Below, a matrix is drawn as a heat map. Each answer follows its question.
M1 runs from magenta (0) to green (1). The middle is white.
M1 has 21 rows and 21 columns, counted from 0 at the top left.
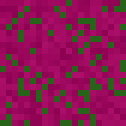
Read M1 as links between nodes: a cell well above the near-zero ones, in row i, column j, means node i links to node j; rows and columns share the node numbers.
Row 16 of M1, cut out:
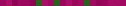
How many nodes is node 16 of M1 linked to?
3
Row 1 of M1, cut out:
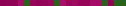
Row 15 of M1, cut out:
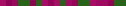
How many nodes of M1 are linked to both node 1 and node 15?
3
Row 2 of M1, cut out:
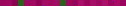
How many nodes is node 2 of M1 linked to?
2
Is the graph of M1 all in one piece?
yes
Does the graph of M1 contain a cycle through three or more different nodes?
yes
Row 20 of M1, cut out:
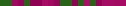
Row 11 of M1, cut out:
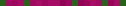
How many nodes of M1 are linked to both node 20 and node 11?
2
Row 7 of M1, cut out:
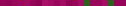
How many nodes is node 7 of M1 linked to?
2
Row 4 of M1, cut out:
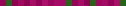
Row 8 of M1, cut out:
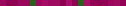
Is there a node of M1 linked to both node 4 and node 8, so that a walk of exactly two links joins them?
no
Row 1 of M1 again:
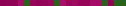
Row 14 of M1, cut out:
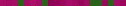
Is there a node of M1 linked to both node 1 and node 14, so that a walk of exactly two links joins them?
no
